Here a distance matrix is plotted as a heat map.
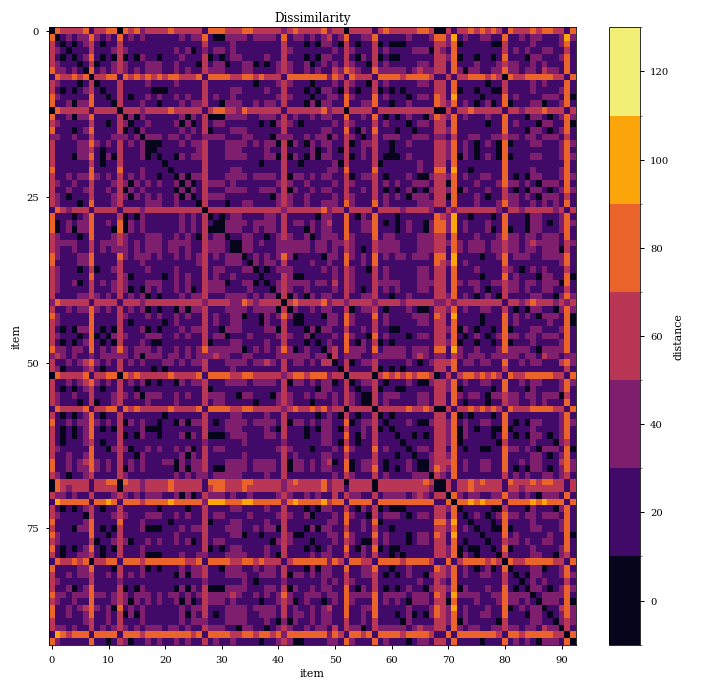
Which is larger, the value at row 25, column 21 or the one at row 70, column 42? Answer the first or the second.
the second
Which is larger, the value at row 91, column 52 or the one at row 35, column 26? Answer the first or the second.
the second
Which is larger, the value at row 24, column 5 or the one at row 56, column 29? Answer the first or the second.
the second
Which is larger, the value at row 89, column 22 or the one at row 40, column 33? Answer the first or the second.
the second
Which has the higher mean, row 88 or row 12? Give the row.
12
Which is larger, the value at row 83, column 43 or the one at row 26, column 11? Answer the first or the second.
the second
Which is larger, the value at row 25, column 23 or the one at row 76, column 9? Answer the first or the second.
the second
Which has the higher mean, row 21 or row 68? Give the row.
68
